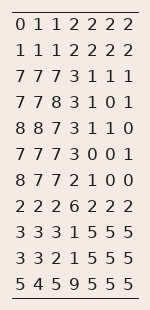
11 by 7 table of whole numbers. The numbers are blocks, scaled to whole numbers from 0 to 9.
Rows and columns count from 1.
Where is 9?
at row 11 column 4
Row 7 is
8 7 7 2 1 0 0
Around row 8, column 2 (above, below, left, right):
7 3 2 2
